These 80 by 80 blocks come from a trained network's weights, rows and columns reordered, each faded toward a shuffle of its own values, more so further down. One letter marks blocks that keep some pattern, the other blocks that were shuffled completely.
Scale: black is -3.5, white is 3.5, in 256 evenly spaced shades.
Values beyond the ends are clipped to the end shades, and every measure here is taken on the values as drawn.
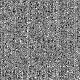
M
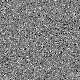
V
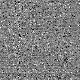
M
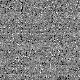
M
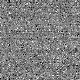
M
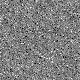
V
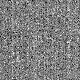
M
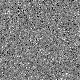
V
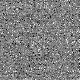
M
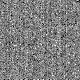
M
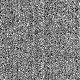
M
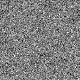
M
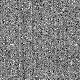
M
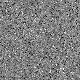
V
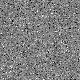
V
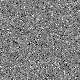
V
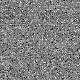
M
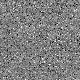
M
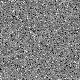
V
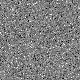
V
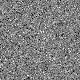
V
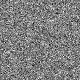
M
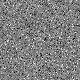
V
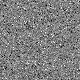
V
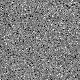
V
